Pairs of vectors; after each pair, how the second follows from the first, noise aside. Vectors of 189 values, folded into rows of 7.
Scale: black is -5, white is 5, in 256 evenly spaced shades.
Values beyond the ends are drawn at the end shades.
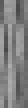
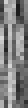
scaled up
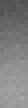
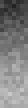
scaled up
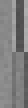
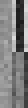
scaled up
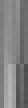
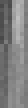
reversed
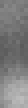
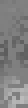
partly zeroed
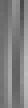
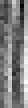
scaled up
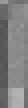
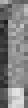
scaled up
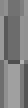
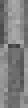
reversed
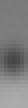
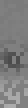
partly zeroed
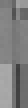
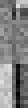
scaled up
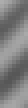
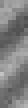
reversed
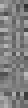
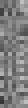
reversed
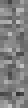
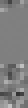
partly zeroed
